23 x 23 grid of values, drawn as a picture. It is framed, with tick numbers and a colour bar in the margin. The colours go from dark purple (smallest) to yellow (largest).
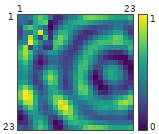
The texture is blotchy. An odd patch, rougher than its surroundings, sits in the top left. No single row or column stands out from its neighbours. Concentric rings centre on the middle right. No overall slope runs across the table. The ninth with the lowest average is the middle right.
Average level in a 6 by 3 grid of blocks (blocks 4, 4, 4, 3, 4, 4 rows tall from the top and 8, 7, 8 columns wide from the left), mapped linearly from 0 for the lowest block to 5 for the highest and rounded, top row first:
3 3 3 / 4 2 4 / 2 3 0 / 4 3 0 / 5 5 4 / 2 4 3
